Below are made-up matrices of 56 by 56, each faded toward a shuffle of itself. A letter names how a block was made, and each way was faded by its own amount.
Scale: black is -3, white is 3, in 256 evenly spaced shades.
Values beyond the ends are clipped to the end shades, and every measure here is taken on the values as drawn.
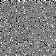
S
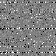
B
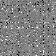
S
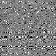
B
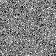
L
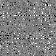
S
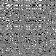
B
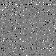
S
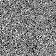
L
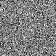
L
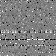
B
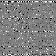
B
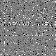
S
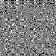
B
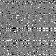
B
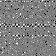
B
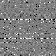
B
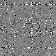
S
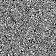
L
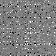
S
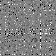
S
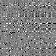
B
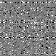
B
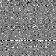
B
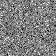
L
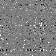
S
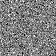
L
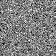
L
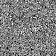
L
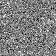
L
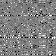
B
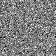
L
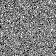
L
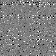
S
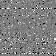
S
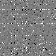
S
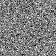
L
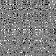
B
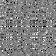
B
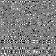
B
